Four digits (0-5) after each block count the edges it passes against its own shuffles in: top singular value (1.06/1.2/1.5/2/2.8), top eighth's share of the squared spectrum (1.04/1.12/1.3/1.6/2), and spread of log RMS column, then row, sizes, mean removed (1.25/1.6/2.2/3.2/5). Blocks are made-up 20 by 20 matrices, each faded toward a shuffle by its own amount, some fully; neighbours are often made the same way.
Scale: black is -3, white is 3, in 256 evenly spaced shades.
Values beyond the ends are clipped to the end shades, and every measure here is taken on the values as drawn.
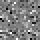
1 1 0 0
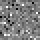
0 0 0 0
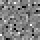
1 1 0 0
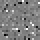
0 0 0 0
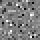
1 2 0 0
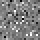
1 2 0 0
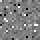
1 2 0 0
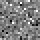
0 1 0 0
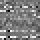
3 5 0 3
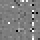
3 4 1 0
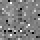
2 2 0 1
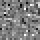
0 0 0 1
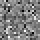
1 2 1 0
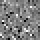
0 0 0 0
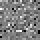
2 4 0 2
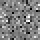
2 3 0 1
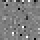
2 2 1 0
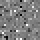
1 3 1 1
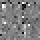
3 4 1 1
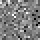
1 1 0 0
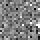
1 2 2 1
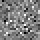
1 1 0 0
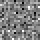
1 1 1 0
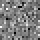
0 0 0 0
